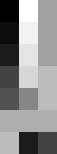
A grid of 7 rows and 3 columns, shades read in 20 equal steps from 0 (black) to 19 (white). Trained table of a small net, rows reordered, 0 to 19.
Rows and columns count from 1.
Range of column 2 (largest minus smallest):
17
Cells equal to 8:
0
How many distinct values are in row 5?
3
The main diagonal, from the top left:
0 18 12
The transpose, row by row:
0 1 2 5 6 13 14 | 19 18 17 16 10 13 2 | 12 12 12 14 14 13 5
